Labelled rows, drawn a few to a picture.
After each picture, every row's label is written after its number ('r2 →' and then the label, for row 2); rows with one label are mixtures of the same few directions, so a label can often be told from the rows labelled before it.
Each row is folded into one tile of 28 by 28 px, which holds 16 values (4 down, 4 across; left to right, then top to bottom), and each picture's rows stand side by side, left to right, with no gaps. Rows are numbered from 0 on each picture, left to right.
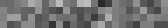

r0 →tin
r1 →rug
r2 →rug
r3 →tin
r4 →rug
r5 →rug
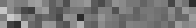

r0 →tin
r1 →rug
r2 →rug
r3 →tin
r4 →rug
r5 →tin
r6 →rug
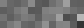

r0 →tin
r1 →tin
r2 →rug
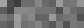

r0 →tin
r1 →rug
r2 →rug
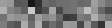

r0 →tin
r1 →rug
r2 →tin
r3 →tin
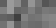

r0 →tin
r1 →tin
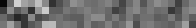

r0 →tin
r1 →rug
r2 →tin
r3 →tin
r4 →tin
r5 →tin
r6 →tin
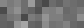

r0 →rug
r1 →tin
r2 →rug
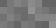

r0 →tin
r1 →tin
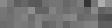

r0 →tin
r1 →rug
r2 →tin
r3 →tin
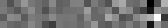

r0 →rug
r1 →rug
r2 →tin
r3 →rug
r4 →rug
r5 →tin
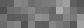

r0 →tin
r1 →tin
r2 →tin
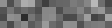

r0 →rug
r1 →tin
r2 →tin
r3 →rug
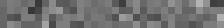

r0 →tin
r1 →tin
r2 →rug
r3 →rug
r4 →rug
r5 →tin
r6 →rug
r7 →tin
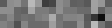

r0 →tin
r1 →tin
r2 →tin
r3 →tin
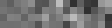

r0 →rug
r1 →tin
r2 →tin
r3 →tin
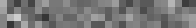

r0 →tin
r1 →tin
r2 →rug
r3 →tin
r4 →tin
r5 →tin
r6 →tin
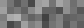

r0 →tin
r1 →tin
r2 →rug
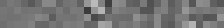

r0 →rug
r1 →tin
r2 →rug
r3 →rug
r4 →tin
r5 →tin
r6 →rug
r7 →tin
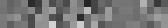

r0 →tin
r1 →rug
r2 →rug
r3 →rug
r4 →rug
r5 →tin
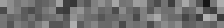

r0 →rug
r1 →tin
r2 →tin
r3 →tin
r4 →rug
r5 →tin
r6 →tin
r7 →rug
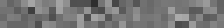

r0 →rug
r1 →rug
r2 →tin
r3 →rug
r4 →rug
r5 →tin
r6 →tin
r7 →rug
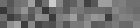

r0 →tin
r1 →rug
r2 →tin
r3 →tin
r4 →tin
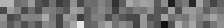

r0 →rug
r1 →tin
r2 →rug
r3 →rug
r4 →tin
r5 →rug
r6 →rug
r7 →tin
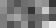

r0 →tin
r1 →rug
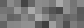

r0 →rug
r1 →tin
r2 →rug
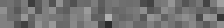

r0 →rug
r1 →rug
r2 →tin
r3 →rug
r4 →tin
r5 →rug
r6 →tin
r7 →rug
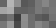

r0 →tin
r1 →tin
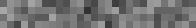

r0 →tin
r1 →tin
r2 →tin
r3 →tin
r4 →rug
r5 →tin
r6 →tin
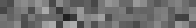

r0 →tin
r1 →rug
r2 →tin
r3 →tin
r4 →rug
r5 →tin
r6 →tin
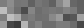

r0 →tin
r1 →rug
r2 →rug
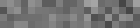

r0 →rug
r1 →tin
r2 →tin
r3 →rug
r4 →rug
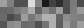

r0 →tin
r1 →tin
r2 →rug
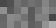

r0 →rug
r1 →rug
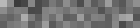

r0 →tin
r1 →tin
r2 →rug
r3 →rug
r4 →tin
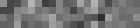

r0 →tin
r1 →tin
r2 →rug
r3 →tin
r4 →rug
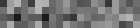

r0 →tin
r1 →tin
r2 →tin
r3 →rug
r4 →tin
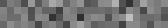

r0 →rug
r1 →rug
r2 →rug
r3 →tin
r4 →tin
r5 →rug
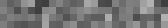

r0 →rug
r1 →tin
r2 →tin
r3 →tin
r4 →rug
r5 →tin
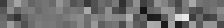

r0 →tin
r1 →rug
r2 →tin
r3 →rug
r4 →tin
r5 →tin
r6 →tin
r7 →tin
